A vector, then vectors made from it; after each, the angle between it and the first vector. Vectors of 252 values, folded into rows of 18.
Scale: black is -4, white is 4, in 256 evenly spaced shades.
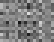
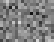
partly opposed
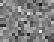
partly aligned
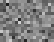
partly opposed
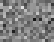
orthogonal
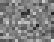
partly opposed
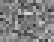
partly aligned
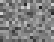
partly opposed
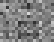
nearly parallel
